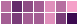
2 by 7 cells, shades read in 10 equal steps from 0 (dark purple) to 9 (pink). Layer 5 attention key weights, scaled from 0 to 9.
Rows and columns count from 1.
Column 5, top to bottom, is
8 8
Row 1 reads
6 2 4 5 8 6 9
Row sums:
40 29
